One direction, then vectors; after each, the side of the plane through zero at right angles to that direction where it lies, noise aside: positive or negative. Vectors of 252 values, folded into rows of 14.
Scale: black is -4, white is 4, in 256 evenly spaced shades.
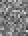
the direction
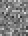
positive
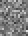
positive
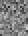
negative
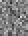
negative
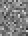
positive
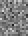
positive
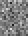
positive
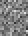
positive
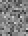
negative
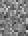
positive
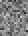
negative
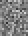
positive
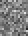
positive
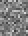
positive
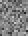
negative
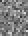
positive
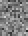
negative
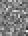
positive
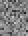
negative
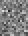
positive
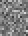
positive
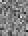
negative
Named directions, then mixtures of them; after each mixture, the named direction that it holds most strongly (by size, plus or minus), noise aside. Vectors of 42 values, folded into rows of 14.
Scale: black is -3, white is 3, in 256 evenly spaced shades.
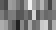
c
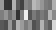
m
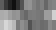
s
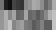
s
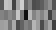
m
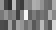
m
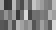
m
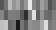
c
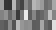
m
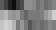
s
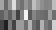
m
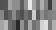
c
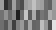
m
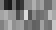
m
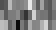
c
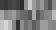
s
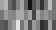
c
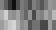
s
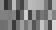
m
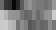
s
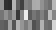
m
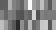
c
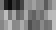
s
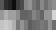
s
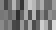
c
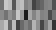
m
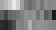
s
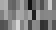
c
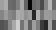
c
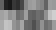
s
